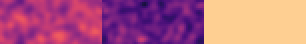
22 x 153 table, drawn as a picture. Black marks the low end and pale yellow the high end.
It is made of 1 by 3 panels. Panel 1,1: middling, blotchy. Panel 1,2: low, blotchy. Panel 1,3: very high, flat.
